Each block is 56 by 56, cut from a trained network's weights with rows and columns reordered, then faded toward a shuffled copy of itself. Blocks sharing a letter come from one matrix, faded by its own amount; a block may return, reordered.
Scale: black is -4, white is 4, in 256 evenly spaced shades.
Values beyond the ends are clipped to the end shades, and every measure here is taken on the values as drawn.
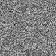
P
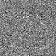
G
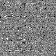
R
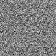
P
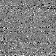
R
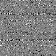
R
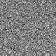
P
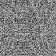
P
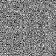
P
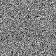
G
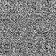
P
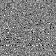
R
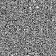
G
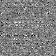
R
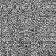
P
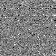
R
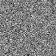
G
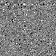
R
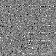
R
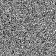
G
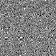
R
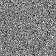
G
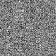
P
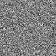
P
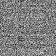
P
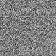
P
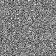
G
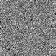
P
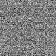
P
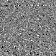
R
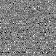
R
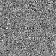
G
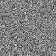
P
